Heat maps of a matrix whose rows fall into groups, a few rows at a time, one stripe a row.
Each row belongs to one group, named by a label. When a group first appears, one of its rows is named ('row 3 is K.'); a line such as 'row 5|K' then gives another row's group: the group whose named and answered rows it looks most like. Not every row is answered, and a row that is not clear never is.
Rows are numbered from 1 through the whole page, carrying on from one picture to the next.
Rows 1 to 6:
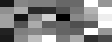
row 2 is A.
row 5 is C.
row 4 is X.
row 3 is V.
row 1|C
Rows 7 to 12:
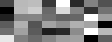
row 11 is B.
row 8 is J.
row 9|C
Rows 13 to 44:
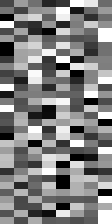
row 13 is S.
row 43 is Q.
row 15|J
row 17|Q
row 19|J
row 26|C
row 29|Q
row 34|X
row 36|V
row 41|X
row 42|V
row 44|X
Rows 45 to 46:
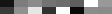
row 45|C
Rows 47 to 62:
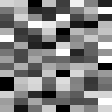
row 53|Q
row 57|V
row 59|J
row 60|A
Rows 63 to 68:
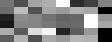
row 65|C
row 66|C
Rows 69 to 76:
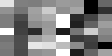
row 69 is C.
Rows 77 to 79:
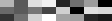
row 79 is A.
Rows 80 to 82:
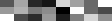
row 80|Q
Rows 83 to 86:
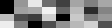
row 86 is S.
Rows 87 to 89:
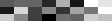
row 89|A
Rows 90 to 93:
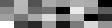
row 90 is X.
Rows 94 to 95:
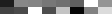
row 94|C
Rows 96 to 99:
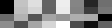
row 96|J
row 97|J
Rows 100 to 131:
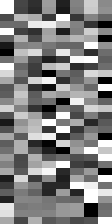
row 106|C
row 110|A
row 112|Q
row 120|Q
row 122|X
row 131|X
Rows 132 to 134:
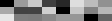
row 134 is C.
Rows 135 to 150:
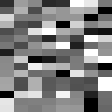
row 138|V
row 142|C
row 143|A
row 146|X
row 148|J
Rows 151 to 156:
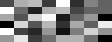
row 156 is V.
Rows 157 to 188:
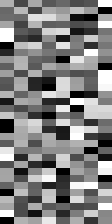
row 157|X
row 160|X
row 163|J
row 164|C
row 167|X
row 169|Q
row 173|A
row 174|J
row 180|Q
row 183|S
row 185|V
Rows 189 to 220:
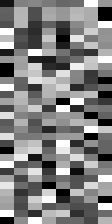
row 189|C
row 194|V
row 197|A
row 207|B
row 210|J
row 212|A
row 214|X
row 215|A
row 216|V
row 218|X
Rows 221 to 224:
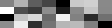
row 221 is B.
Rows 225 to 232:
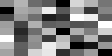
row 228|X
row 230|A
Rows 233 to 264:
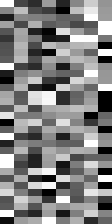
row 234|B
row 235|C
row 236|X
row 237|Q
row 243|C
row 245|Q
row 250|J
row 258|Q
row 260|A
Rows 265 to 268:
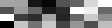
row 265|A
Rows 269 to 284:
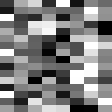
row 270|C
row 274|B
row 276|A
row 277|B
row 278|C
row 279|S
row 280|V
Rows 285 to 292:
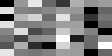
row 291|Q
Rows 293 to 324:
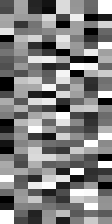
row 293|Q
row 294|Q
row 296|V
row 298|J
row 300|B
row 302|S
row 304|J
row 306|Q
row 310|J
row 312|Q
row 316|X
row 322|C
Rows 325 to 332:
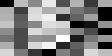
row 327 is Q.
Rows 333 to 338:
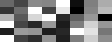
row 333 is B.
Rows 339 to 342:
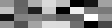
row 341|C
